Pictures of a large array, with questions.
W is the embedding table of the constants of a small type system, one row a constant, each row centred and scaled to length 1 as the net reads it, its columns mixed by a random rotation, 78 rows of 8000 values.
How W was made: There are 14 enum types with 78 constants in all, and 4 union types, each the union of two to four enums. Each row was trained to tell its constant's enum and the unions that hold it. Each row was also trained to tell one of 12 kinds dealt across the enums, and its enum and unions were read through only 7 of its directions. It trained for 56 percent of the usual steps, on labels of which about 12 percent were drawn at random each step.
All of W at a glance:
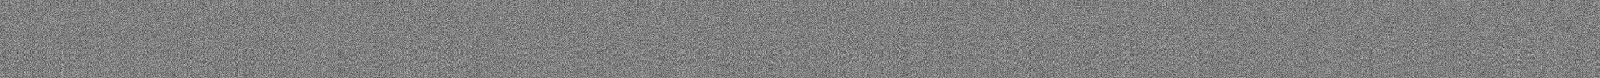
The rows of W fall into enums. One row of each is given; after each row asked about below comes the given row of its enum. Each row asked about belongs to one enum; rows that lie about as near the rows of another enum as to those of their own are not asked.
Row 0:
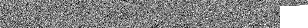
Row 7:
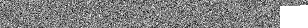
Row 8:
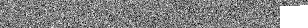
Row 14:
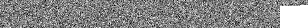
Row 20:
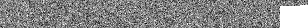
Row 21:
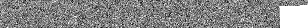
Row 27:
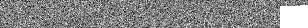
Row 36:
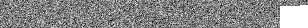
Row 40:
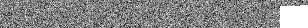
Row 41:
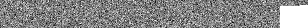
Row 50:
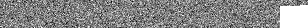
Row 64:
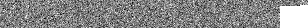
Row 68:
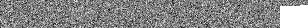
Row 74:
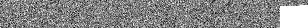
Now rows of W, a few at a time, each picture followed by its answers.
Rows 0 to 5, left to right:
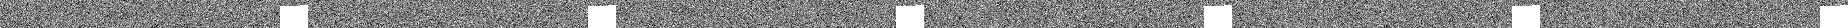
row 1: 14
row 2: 74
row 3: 7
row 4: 7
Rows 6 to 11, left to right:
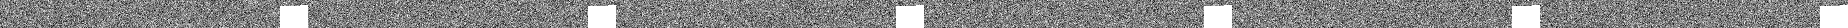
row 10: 8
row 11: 21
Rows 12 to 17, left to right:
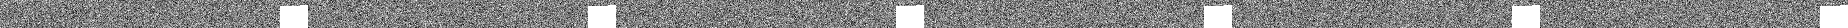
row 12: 74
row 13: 36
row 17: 68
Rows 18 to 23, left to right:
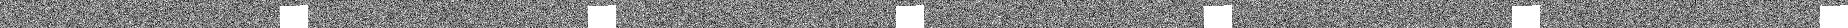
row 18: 8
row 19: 21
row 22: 20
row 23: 41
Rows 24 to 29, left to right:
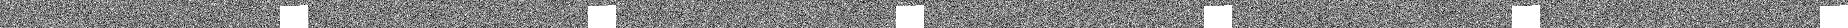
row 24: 64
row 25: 7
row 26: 40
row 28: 20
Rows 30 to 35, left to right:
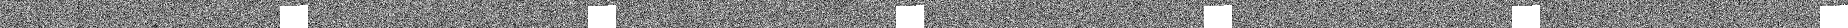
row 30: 0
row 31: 27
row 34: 27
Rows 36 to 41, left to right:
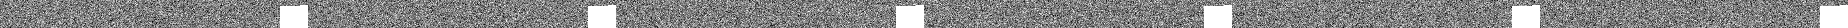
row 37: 36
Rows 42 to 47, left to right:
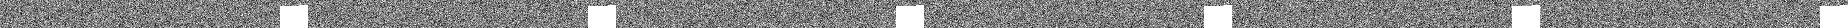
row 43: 68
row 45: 36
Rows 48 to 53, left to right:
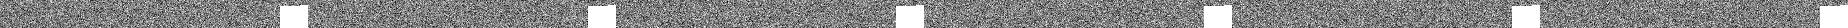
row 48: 14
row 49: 20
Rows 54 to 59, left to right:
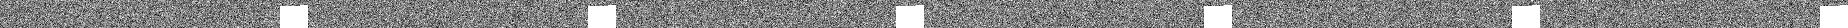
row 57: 8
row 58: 27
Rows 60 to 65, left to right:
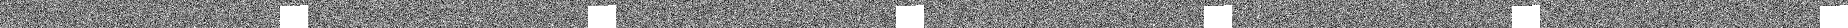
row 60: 40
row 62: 7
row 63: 36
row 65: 41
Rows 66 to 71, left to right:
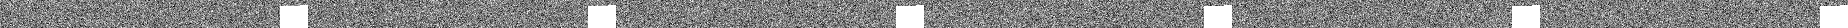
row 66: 74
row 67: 50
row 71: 8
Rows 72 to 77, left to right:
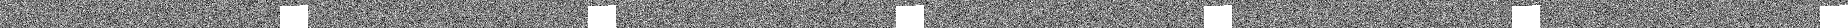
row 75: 41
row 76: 27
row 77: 74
